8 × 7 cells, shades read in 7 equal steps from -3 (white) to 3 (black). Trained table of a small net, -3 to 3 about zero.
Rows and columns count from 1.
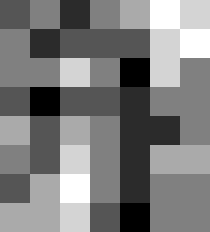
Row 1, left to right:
1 0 2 0 -1 -3 -2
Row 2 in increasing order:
-3 -2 0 1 1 1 2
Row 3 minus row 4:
-1 -3 -3 -1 1 -2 0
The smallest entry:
-3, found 3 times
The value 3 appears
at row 3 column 5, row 4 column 2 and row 8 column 5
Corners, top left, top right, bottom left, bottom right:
1 -2 -1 0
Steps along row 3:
same down up up down up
